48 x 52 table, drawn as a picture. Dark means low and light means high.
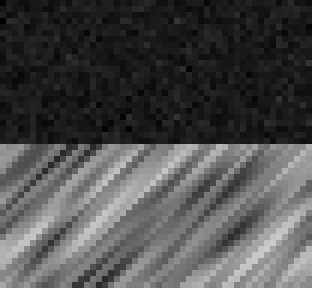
It is made of 2 by 1 panels. Panel 1,1: very low, fine-grained, faint in contrast. Panel 2,1: middling, slanting up to the right, strong in contrast.
